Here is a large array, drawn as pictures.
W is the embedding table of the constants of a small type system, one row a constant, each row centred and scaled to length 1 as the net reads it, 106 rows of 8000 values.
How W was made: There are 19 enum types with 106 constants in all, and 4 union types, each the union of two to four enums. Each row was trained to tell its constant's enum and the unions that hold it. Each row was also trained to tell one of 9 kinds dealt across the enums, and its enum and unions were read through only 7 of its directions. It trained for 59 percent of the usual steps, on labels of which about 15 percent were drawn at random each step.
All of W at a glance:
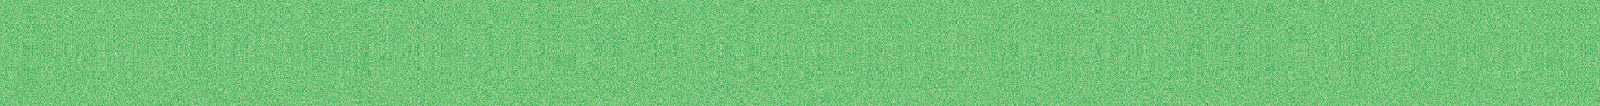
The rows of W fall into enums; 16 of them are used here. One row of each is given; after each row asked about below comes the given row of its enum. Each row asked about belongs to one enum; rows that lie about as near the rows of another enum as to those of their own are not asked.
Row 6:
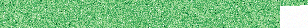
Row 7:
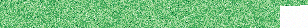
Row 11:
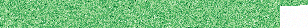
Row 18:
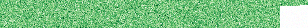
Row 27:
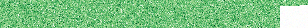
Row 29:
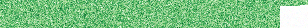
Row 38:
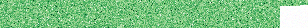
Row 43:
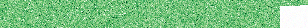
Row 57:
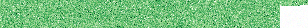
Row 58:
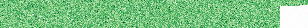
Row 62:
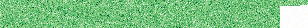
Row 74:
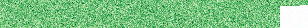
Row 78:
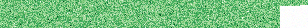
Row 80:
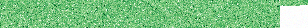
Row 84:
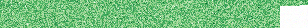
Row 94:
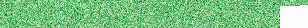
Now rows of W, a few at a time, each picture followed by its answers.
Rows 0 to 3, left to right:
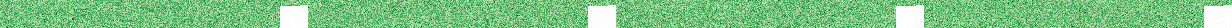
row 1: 62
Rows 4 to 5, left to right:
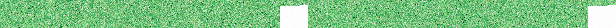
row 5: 57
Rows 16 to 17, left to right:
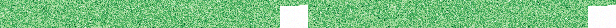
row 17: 58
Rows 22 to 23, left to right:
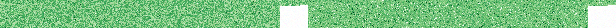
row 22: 78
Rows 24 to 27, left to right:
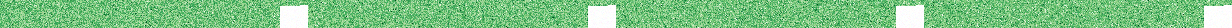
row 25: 74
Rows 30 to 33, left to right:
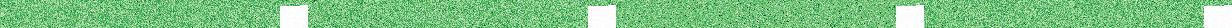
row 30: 74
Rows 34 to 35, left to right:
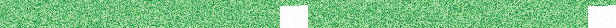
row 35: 29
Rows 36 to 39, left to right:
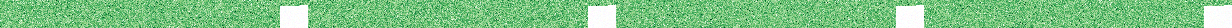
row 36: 80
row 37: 84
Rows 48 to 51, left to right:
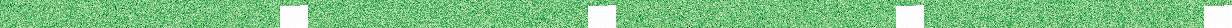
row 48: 11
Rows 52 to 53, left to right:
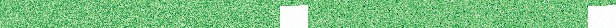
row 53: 38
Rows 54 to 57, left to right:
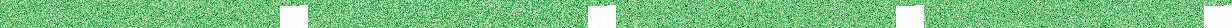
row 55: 27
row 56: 11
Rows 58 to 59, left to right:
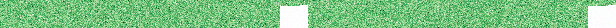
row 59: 29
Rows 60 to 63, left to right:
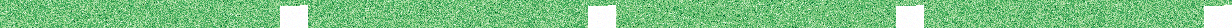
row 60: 58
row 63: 58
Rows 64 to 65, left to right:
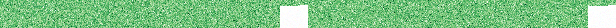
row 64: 11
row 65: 57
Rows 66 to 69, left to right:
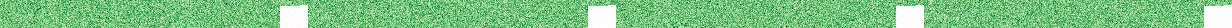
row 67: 84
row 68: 27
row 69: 84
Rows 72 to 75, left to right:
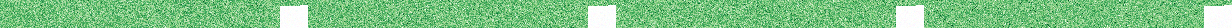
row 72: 7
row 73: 7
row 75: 29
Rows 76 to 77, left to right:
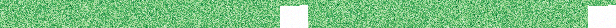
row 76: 58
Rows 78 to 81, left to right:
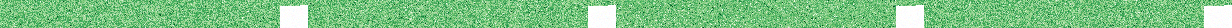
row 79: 43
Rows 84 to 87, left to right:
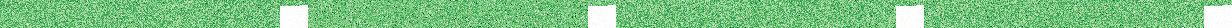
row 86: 6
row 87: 6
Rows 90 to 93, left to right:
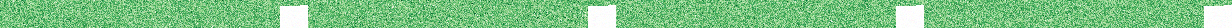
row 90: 7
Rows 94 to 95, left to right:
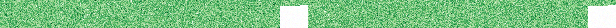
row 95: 62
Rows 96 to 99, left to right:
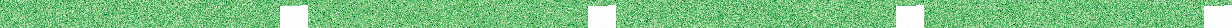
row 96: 84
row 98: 74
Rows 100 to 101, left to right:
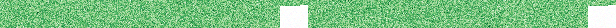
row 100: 7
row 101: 29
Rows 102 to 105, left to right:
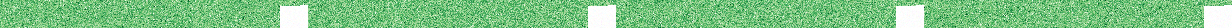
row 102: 74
